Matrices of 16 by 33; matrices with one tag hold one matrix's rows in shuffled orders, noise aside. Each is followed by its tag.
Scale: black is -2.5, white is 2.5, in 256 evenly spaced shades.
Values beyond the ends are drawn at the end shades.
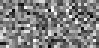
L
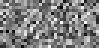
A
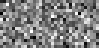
A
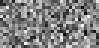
A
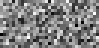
L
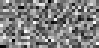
L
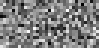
L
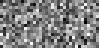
A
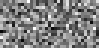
L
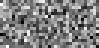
L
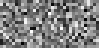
A
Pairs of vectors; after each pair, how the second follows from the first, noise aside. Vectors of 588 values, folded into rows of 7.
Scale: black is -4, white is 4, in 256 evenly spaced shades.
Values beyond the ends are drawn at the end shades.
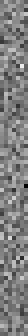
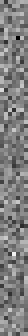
wrapped around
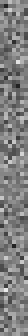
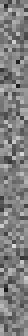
sign-scrambled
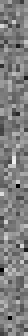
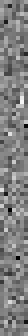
wrapped around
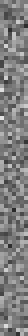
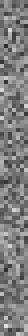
sign-scrambled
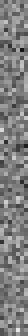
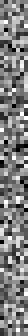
scaled up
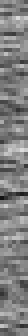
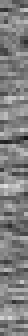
reversed
